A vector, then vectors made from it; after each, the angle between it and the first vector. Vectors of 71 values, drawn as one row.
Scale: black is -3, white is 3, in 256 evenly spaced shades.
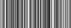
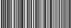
orthogonal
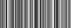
partly aligned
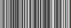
nearly parallel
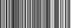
partly aligned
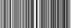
partly opposed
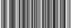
orthogonal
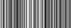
partly aligned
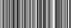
partly aligned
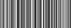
partly aligned
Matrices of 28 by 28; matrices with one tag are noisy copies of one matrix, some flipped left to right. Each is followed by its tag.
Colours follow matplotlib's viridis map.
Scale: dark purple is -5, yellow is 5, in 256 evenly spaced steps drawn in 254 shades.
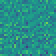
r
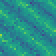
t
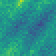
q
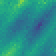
q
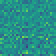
r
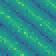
t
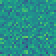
r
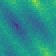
q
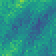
q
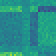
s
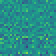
r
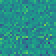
r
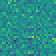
r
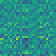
r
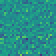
r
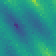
q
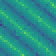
t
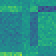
s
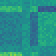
s
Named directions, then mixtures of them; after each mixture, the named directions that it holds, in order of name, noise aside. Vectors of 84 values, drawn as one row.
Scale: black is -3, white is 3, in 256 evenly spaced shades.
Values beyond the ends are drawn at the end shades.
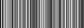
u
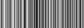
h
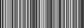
u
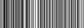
h, u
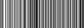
h, u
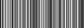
u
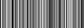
h, u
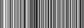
h, u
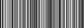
u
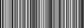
u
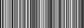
u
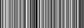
h, u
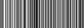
h, u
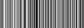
h, u
